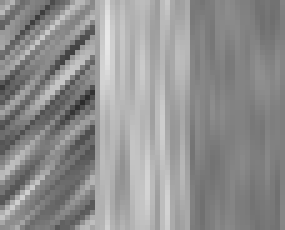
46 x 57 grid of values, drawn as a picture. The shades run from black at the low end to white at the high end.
The table splits into one row of 3 panels. Panel 1,1: middling, slanting up to the right, strong in contrast. Panel 1,2: high, streaked downward. Panel 1,3: middling, streaked downward, faint in contrast.
